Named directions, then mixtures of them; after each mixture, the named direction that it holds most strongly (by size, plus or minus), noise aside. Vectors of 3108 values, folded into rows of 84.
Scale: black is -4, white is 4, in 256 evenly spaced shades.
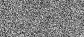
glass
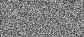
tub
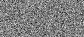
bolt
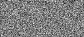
tub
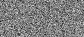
bolt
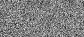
bolt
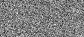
glass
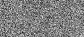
glass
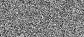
glass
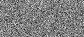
bolt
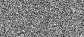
glass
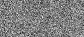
glass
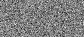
bolt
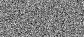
bolt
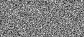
tub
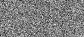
glass
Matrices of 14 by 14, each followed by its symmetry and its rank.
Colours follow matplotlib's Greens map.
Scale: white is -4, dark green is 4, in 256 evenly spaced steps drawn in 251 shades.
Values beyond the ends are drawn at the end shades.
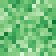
antisymmetric, full rank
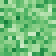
neither, full rank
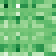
neither, rank two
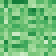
neither, rank three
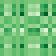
neither, rank one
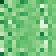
neither, rank three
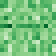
neither, rank three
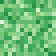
neither, full rank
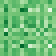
neither, rank two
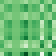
neither, rank one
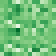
neither, rank three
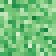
antisymmetric, full rank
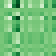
neither, rank one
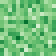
neither, full rank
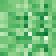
neither, rank two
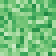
antisymmetric, full rank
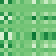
neither, rank one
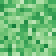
neither, full rank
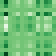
neither, rank one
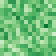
neither, full rank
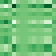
neither, rank one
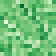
antisymmetric, full rank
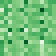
neither, rank three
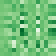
neither, rank two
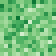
neither, full rank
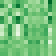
neither, rank two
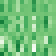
neither, rank two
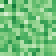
antisymmetric, full rank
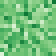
antisymmetric, full rank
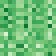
neither, rank three
